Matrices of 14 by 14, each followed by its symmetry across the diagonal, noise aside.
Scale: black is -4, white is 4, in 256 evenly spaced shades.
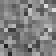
antisymmetric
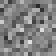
symmetric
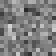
antisymmetric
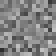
symmetric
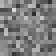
neither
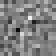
antisymmetric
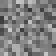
antisymmetric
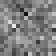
antisymmetric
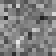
antisymmetric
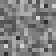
antisymmetric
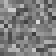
neither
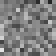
antisymmetric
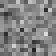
neither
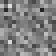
antisymmetric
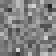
neither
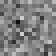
neither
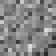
symmetric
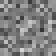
symmetric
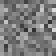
neither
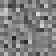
antisymmetric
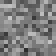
neither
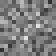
symmetric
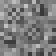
symmetric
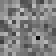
symmetric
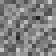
symmetric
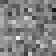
neither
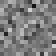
symmetric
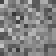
symmetric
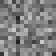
neither
